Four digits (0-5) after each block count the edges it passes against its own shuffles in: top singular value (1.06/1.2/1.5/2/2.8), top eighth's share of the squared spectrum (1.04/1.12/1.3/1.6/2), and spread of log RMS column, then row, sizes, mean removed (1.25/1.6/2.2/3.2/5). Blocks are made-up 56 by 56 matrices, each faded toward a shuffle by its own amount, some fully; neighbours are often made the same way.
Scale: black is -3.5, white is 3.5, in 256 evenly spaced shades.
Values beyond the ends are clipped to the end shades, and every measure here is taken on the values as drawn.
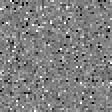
2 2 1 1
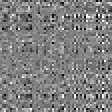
4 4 3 3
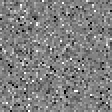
2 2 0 0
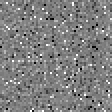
0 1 0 0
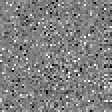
3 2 1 0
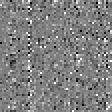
4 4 2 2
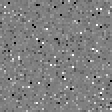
0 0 0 0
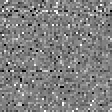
2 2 0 2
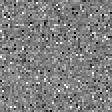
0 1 0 1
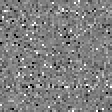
1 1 0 1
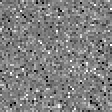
0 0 0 0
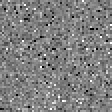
1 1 0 0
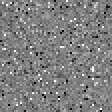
0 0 0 0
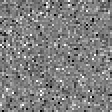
1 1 0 0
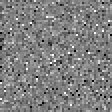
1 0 0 0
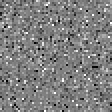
0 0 0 0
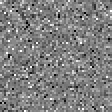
2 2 0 0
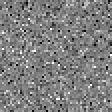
2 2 0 0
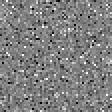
0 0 0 0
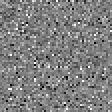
3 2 0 1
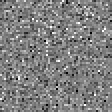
2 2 0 0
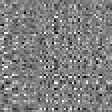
4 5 3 3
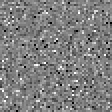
2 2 0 0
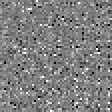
3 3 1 1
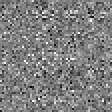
3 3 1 1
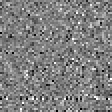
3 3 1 2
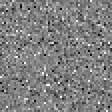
2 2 1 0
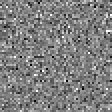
3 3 0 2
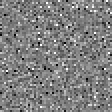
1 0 0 0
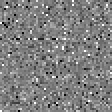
2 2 0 1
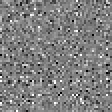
3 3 2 2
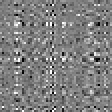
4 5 3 3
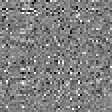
4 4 2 3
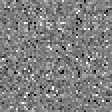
3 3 1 1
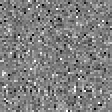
3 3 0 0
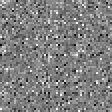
3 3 1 2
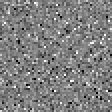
2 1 0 0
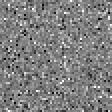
1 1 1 0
